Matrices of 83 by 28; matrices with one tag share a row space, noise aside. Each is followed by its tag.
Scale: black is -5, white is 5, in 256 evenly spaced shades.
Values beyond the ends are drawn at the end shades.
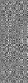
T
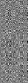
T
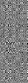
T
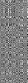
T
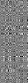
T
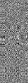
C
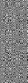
T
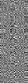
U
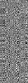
C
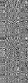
C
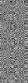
U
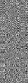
C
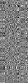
C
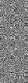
U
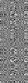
U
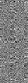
U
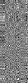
C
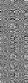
U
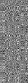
C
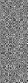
T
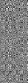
T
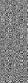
T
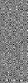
T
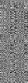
U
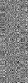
C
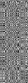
C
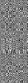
T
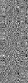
C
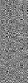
T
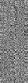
U
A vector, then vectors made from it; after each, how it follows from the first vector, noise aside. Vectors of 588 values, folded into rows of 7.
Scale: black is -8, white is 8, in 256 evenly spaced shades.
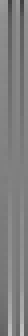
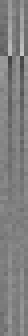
wrapped around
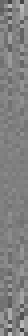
sign-scrambled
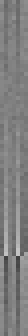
wrapped around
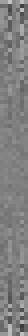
sign-scrambled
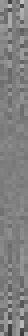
sign-scrambled
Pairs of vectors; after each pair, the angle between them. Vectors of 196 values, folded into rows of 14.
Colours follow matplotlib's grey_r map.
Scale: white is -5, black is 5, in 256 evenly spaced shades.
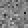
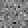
orthogonal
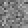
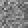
nearly opposite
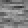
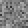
orthogonal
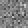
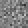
nearly opposite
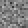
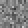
partly opposed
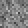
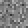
partly aligned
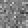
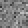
nearly opposite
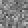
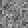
nearly opposite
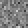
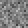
nearly parallel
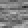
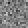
orthogonal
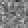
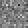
orthogonal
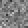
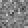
nearly opposite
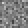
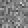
orthogonal
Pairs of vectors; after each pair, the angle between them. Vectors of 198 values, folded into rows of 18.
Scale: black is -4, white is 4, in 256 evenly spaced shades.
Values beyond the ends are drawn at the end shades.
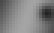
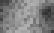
nearly parallel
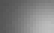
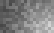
nearly parallel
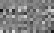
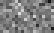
orthogonal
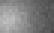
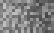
partly aligned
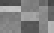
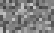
orthogonal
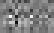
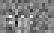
nearly parallel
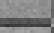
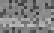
partly opposed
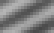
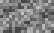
partly opposed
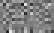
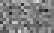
partly aligned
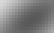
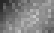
nearly opposite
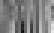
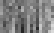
nearly parallel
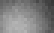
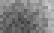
nearly opposite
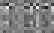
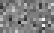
orthogonal
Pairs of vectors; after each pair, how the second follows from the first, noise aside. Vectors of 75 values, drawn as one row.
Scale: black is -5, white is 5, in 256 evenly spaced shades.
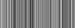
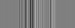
partly zeroed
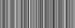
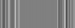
partly zeroed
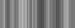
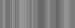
shrunk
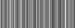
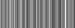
copied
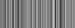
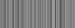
shrunk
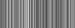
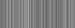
shrunk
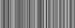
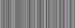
shrunk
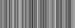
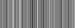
partly zeroed
